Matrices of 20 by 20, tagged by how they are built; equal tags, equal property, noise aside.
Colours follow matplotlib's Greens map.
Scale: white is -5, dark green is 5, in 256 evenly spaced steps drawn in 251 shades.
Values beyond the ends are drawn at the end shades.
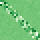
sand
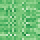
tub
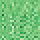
tub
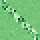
sand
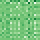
tub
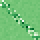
sand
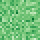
tub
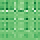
tub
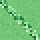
sand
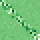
sand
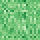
tub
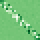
sand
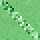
sand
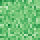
tub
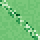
sand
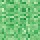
tub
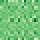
tub
